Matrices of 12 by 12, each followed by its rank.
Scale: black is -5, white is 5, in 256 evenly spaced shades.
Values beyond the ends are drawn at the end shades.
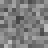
full rank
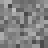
full rank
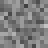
full rank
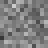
full rank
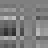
one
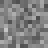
full rank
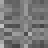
two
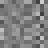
two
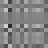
one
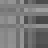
one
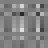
one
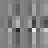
one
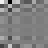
one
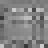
two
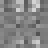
two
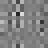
two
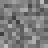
full rank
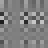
one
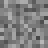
full rank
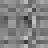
two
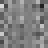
two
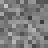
full rank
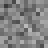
full rank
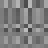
one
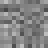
two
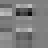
one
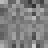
two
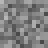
full rank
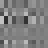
one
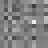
two
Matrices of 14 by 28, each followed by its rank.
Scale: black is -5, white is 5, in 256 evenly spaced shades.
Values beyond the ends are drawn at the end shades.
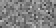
full rank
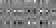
two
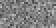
full rank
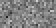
full rank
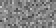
full rank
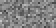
full rank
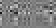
two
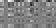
two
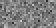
full rank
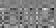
two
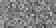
full rank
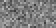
full rank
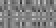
two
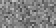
full rank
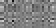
two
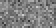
full rank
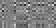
two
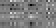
two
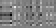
two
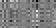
two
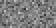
full rank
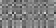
two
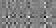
two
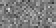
full rank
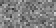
full rank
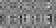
two
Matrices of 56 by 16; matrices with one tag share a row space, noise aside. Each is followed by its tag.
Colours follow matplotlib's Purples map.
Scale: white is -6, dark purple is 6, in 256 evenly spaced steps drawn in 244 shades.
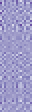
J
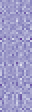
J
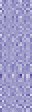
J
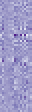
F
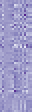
F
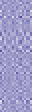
J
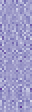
J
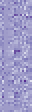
F
